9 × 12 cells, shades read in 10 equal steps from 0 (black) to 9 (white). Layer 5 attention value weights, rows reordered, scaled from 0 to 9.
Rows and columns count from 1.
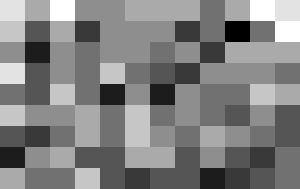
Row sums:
78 52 54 55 51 58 53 47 42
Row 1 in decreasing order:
9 9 8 8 6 6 6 6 6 5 5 4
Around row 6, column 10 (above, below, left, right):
4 5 4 5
